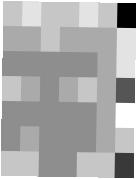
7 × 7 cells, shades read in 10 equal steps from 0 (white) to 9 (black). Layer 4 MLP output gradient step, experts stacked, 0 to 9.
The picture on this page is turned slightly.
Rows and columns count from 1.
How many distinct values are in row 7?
3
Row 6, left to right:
4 3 4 4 4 3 2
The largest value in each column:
4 4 4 4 4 3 9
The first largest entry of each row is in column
7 1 1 7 1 1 7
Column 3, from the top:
2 2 4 4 4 4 4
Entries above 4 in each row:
1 0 0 1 0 0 1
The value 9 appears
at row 1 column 7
